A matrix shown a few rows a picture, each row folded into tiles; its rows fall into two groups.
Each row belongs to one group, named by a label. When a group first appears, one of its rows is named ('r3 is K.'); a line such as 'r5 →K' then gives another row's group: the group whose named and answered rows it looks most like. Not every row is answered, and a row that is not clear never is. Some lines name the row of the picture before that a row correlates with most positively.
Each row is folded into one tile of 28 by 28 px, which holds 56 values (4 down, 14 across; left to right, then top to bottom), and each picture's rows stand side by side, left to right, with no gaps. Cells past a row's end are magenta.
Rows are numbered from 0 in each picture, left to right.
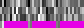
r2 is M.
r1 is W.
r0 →M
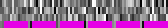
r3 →M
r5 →W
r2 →M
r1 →W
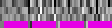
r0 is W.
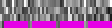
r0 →W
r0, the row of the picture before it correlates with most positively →1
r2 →M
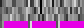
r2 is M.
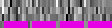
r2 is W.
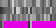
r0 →W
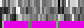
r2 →M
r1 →W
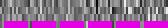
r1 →W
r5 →M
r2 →W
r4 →W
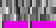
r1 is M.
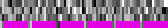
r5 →W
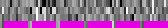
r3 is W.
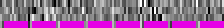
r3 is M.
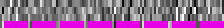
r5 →M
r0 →M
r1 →W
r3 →W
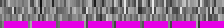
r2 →W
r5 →W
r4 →W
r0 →M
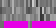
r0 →W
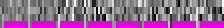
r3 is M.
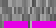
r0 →M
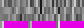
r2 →M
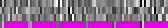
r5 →M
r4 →W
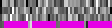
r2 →M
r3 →W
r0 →W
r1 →M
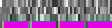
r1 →M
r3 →W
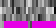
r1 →W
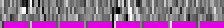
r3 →W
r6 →M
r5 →W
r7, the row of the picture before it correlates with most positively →1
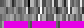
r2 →W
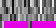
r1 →W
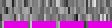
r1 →M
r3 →M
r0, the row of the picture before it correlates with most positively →0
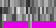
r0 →W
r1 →M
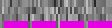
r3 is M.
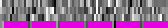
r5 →M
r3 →W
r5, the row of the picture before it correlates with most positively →2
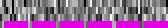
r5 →W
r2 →M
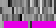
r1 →W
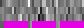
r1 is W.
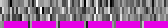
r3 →W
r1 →M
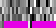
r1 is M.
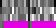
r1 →W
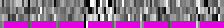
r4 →M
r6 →M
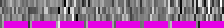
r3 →M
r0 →M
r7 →W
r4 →W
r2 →M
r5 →W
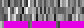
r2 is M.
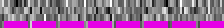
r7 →W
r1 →M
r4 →W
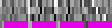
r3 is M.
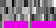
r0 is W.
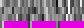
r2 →W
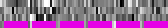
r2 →M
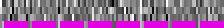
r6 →W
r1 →M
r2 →M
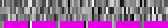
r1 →M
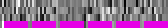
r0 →M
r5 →M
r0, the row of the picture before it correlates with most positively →5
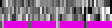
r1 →M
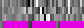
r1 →M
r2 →W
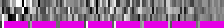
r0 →M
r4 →M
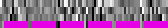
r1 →W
